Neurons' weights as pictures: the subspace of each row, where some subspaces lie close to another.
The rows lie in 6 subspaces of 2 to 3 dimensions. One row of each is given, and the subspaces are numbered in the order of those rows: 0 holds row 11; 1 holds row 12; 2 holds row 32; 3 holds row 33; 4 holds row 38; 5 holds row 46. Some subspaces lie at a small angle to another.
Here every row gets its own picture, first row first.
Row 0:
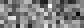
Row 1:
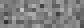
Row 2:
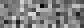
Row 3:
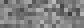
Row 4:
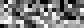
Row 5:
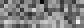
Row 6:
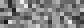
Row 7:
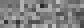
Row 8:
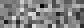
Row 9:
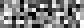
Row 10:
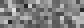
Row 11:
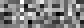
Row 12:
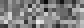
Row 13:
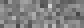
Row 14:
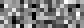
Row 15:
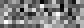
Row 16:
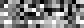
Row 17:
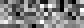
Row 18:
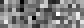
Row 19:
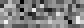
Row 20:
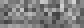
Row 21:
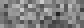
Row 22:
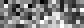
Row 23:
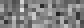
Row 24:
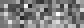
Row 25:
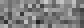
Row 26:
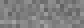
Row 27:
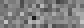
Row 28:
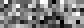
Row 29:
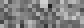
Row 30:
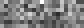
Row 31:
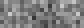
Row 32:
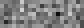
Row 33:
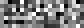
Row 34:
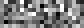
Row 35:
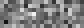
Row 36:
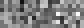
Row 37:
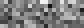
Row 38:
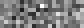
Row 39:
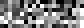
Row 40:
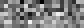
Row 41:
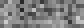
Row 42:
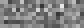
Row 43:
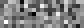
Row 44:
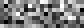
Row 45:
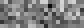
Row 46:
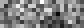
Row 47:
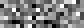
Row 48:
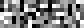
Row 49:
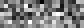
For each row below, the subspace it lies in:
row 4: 1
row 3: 3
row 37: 1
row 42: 3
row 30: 0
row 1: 2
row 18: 5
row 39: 1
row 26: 3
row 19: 0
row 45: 4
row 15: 2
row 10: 5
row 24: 5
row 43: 3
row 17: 4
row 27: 1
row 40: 0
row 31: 2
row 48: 0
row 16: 0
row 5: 0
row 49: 0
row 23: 2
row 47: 3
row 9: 2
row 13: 4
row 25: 1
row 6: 5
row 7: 1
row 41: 0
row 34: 3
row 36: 5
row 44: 1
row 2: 4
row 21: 5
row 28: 5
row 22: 5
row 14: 3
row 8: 4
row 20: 2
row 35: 3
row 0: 4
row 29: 1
